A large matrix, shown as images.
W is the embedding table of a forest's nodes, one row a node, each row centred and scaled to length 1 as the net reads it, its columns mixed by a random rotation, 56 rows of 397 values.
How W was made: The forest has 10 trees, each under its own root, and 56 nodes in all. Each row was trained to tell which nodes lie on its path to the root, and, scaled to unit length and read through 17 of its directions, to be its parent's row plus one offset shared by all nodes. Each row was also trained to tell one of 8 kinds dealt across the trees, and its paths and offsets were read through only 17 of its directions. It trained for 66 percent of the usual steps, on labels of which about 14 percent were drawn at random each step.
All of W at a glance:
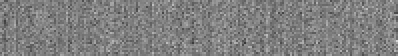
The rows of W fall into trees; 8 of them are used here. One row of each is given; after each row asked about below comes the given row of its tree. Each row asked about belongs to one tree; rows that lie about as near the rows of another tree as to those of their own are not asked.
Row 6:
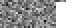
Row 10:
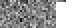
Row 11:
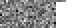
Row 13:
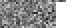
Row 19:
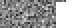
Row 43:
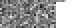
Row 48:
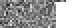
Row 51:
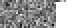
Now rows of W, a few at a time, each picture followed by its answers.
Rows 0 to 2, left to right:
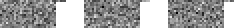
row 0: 11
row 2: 10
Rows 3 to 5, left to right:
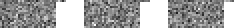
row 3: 43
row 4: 48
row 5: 10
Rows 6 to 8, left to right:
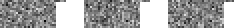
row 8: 48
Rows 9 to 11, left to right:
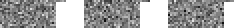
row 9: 48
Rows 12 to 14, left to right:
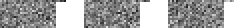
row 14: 6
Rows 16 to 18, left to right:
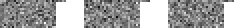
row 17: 10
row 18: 13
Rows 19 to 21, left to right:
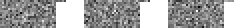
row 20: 11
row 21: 6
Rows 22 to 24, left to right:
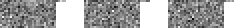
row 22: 51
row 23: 6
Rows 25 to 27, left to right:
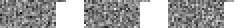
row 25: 43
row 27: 51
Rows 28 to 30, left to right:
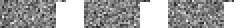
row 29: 48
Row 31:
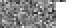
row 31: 13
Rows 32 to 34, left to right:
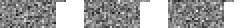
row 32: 19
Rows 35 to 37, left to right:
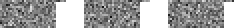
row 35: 48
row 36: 51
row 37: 11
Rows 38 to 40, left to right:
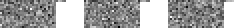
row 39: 6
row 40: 51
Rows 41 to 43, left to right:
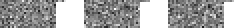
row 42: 48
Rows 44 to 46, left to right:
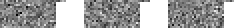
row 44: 51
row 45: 13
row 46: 51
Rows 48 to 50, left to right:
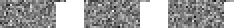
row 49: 6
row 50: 51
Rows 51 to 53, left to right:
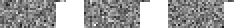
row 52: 48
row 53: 11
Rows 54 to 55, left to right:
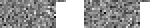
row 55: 43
